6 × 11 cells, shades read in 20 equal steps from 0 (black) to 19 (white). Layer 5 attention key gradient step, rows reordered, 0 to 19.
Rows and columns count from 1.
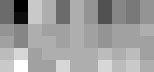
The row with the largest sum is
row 6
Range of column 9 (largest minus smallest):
4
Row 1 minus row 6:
-7 -19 3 1 -8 0 -2 -10 -4 -6 -2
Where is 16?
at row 5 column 2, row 6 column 5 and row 6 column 8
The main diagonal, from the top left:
8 1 13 13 13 13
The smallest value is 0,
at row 1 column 2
